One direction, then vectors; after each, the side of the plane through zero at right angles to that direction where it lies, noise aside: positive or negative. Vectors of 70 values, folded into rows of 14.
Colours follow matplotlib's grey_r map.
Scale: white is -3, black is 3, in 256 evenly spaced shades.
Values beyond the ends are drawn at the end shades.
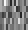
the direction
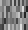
positive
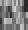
positive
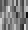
negative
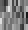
negative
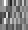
positive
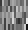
negative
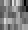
positive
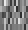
positive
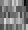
positive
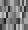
negative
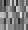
negative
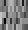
negative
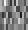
positive
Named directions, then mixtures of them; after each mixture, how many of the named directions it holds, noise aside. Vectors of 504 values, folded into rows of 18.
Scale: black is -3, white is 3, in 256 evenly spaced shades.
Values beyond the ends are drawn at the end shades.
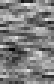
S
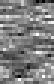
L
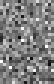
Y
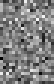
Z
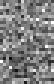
two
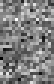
two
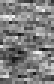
three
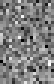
one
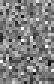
one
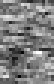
two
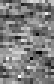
three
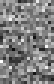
two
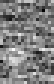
three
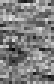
two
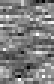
one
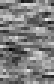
one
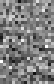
two
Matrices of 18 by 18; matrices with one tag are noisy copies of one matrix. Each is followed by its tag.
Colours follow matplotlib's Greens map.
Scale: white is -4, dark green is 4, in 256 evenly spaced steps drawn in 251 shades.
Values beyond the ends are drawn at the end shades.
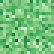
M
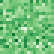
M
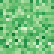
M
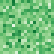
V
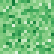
V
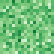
V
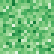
V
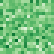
M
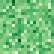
V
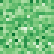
M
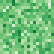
V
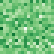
M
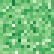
V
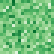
V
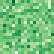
V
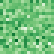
M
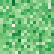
V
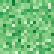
V
